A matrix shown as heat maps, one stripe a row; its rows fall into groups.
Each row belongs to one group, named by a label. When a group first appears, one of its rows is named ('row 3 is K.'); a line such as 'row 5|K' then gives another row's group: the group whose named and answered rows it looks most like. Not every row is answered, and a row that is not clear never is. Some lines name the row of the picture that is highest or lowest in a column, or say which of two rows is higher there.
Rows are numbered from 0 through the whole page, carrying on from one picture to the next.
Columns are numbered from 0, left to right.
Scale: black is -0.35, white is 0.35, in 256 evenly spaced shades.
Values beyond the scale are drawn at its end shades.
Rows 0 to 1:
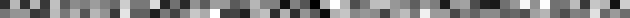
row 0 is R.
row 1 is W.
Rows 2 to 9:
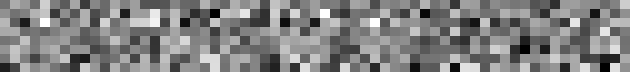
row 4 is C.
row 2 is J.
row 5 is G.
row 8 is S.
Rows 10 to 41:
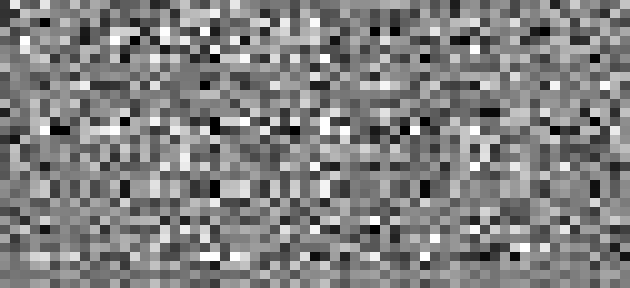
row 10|J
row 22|R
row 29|R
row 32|W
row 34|C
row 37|R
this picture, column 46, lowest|14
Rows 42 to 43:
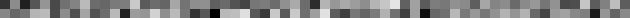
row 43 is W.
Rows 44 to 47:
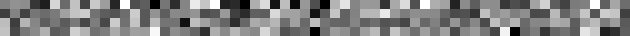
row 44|W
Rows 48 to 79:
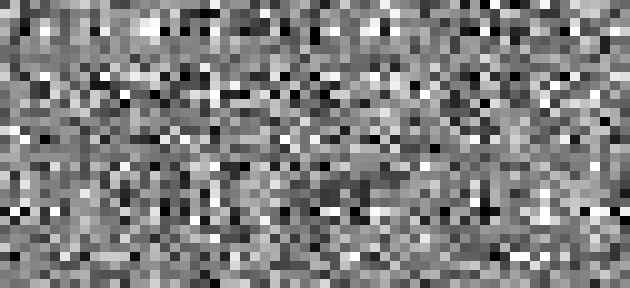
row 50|C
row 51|C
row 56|C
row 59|J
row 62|G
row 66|W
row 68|J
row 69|J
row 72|J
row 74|W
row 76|R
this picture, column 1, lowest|76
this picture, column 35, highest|76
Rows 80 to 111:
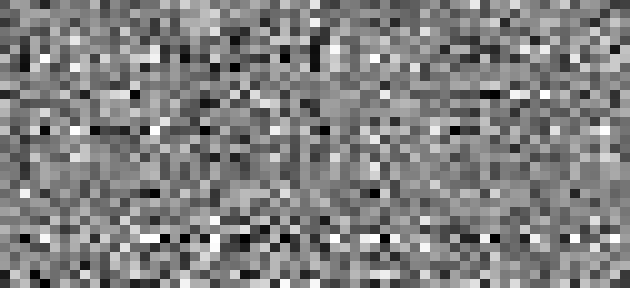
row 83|W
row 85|R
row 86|C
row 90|R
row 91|G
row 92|C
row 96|J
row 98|C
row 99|C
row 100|J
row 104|W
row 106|C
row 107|W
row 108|J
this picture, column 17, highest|91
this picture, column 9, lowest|94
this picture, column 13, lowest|90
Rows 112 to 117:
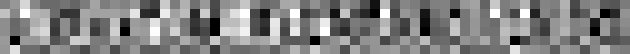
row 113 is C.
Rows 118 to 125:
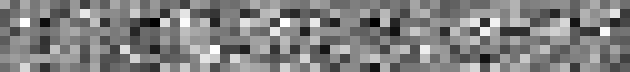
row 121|G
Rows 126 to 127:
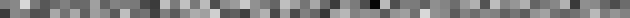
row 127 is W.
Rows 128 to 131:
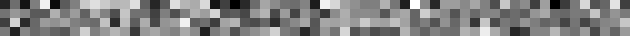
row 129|W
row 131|G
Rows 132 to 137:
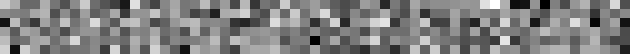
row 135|J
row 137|J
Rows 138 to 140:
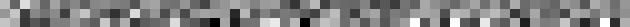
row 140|G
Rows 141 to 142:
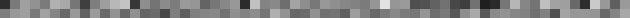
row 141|R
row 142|J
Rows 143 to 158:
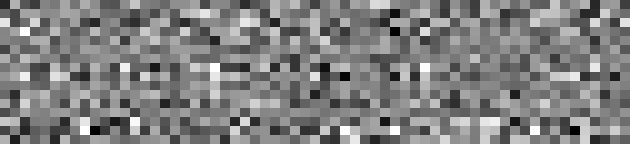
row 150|W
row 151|S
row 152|W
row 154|J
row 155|R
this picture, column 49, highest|156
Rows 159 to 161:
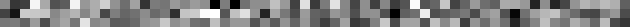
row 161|J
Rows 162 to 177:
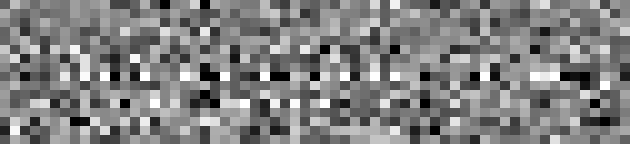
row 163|G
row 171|G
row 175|S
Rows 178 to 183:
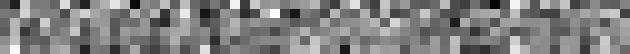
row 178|R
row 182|G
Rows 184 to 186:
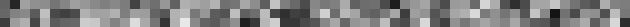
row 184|G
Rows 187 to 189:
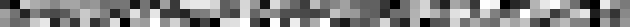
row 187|G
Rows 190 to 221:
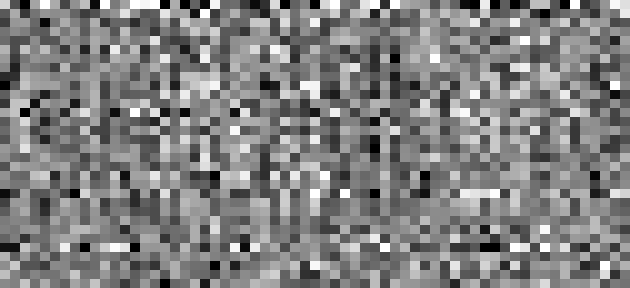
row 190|C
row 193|W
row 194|R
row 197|R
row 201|S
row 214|W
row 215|J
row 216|C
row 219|G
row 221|J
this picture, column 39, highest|190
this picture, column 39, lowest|196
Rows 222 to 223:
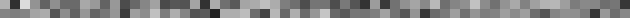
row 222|J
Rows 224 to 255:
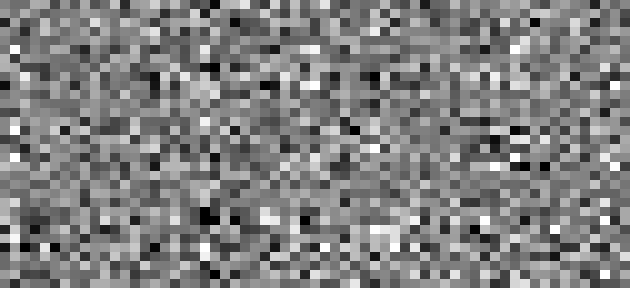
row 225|J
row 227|C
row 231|G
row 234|W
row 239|R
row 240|C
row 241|G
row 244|W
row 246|G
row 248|G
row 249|S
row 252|J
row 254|G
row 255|R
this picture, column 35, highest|255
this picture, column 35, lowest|238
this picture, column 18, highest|232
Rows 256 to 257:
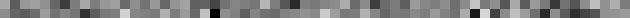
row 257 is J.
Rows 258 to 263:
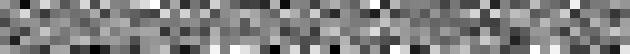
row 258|C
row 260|R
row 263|S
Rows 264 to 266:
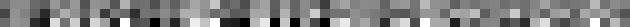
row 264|W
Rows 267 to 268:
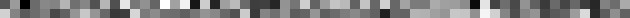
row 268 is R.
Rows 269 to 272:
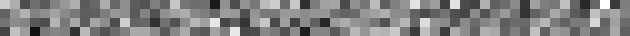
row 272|S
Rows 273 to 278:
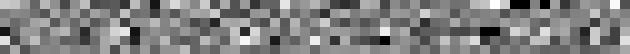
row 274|W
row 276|R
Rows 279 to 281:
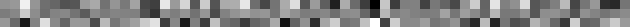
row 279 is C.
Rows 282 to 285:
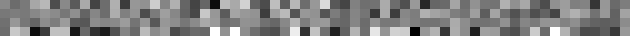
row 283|J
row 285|S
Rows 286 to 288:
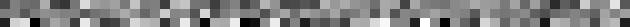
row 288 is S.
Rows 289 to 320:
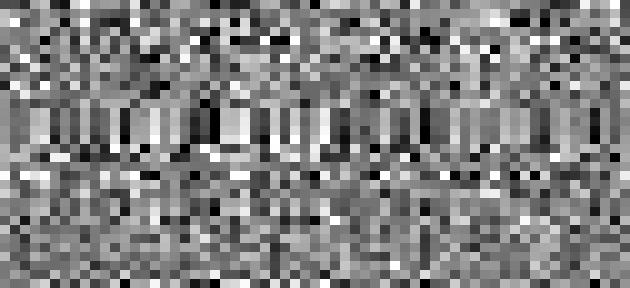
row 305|J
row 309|C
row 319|W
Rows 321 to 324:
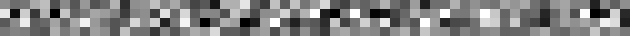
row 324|W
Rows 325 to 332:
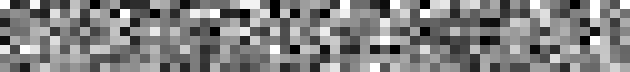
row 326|W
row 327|R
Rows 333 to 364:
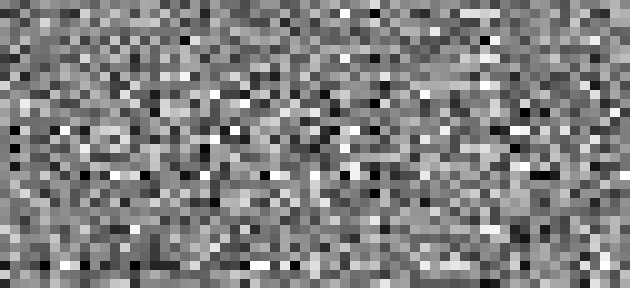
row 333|C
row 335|C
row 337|J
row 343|W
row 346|G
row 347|R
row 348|W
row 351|R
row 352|J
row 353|G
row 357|C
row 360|W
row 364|R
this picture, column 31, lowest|349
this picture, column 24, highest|344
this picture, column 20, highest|352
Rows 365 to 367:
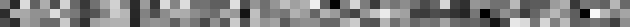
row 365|R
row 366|R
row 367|R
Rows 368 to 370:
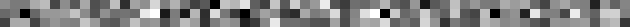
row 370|S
